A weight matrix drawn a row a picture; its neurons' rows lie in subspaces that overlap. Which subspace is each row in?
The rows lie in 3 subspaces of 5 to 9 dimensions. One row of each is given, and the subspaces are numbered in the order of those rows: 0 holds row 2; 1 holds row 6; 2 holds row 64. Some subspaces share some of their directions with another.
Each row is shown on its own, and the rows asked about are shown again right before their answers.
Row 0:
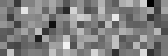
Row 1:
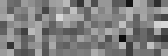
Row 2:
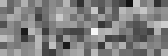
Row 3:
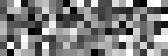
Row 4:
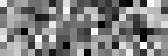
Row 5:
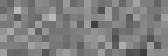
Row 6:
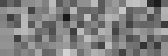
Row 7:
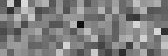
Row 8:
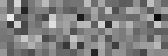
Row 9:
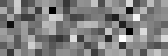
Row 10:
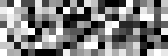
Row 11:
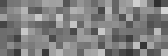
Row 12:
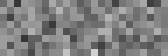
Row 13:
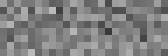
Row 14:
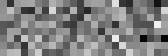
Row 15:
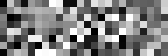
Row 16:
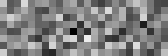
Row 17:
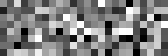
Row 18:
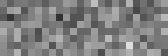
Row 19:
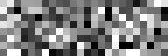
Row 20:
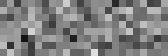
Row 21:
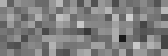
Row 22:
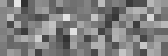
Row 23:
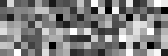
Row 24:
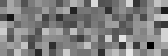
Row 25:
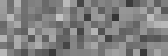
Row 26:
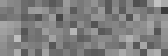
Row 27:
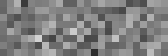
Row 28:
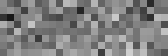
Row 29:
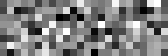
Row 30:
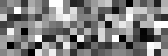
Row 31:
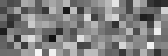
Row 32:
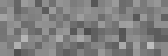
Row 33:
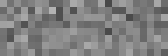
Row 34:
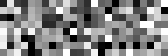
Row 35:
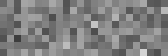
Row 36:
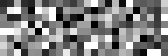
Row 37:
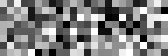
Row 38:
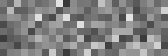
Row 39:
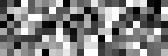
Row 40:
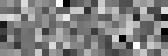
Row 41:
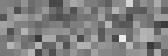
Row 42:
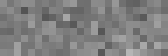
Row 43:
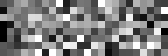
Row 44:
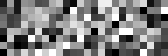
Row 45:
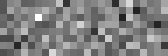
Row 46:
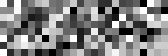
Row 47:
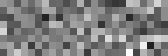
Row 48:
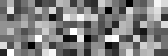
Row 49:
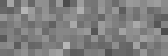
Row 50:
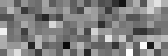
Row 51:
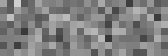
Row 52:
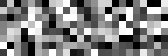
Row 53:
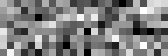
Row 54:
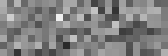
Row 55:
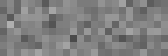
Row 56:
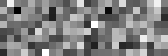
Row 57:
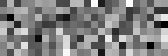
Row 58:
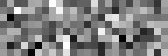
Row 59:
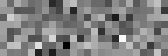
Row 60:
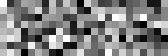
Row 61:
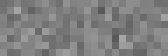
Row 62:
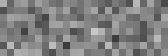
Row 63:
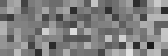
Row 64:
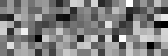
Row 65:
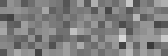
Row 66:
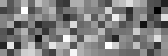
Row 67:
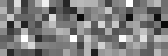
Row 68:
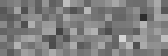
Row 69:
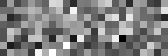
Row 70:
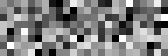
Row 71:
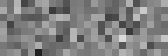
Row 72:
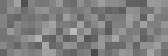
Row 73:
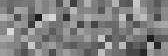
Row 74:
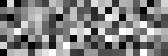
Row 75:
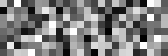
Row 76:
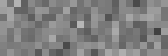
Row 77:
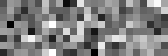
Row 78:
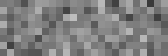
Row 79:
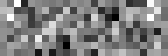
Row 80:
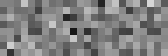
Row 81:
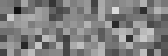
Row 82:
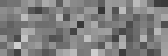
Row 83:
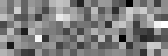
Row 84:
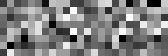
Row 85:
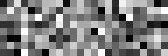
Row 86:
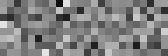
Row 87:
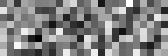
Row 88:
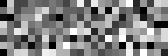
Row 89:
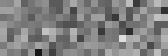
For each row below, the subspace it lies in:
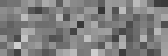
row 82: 1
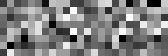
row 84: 0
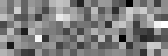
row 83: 2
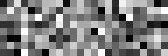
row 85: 1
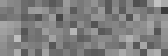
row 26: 1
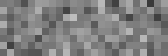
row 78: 0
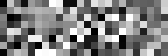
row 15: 2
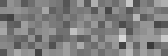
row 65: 0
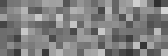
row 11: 1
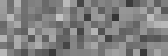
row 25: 0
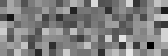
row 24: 2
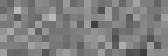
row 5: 1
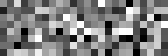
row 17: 0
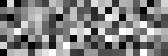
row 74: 2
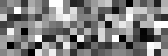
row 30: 2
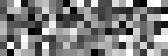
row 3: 2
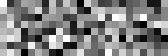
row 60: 1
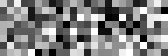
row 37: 0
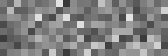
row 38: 1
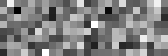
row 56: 1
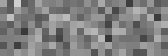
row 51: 0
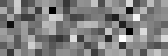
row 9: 0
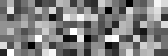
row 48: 0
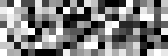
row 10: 1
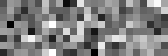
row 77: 0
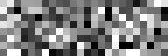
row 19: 1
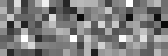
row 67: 0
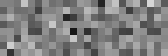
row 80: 0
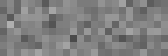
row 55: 0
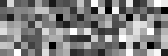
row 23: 1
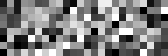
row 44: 2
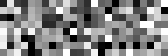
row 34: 2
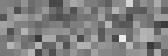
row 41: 2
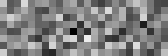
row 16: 2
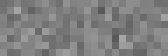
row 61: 1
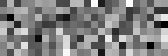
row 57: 2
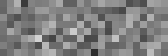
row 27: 2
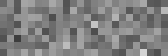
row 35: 1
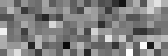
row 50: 0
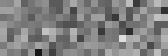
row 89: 0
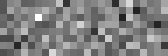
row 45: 1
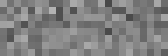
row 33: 0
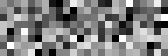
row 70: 2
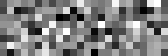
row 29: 0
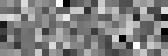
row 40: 1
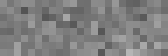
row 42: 1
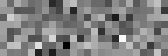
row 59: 2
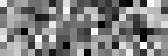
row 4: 0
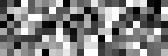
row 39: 1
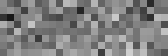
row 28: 1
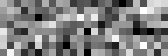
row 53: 0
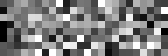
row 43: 1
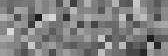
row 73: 1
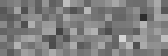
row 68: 1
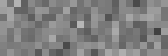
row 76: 1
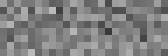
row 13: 0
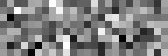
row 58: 2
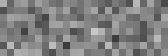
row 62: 0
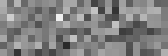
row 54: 1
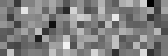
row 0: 0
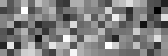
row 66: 0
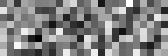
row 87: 0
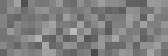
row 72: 2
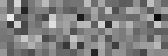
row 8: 0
